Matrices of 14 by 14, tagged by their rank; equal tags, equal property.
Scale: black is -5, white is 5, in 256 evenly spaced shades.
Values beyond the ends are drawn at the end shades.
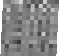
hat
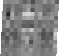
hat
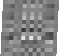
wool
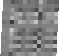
wool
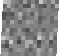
hat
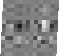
wool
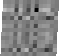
wool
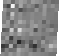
hat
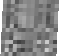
wool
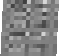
wool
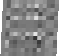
wool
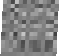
wool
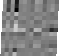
wool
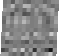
hat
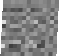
hat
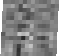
hat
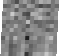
hat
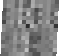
hat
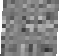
hat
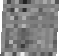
wool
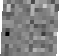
hat
